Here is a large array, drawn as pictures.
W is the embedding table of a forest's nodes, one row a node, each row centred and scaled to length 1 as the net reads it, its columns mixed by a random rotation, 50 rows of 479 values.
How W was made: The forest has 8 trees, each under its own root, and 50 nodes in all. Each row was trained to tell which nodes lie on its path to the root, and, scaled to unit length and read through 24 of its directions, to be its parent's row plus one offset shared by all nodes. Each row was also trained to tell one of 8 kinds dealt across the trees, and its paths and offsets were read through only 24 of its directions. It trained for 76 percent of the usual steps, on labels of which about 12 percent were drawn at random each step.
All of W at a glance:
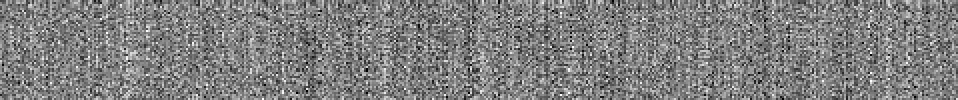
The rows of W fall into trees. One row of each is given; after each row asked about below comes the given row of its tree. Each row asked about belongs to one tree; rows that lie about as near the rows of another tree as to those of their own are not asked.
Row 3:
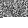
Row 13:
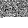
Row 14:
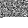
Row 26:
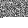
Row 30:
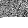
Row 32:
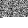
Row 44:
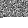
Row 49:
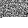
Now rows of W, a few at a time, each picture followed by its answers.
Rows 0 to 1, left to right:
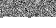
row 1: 26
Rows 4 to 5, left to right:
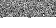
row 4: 3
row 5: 14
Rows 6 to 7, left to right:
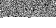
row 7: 30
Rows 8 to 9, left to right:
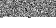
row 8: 26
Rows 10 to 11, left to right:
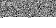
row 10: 13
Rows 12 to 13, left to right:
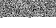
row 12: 3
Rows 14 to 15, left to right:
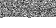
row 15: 3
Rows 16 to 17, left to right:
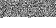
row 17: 44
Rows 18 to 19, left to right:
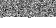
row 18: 13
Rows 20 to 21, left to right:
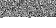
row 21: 49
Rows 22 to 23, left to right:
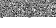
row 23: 14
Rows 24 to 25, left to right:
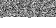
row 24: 13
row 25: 14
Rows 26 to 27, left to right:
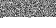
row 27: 44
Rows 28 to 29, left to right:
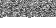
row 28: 26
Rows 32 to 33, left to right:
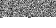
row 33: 44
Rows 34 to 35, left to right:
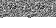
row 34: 26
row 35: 26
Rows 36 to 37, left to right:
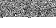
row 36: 14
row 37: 3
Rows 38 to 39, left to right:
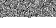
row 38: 30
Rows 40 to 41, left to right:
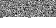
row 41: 30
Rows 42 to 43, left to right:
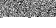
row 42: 30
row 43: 49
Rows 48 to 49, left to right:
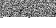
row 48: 49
